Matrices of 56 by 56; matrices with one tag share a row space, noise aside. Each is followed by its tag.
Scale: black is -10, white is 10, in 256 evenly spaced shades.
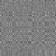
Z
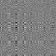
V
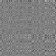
Z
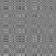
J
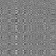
V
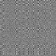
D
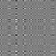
V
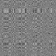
J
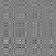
J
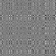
Z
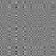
V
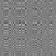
J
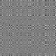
Z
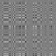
J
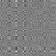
V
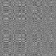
J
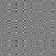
V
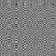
V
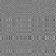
Z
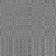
Z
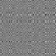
Z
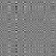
V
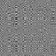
V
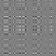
J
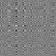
V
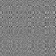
Z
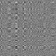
V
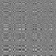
J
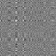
V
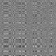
J
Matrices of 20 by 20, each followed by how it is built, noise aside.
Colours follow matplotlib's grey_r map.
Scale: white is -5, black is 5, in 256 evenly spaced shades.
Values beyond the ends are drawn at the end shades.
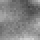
smooth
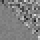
upper triangular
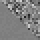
upper triangular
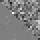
upper triangular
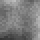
smooth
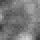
smooth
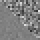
upper triangular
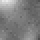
smooth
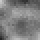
smooth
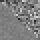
upper triangular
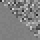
upper triangular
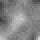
smooth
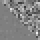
upper triangular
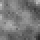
smooth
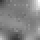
smooth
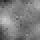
smooth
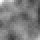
smooth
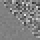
upper triangular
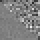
upper triangular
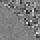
upper triangular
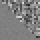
upper triangular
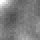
smooth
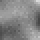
smooth
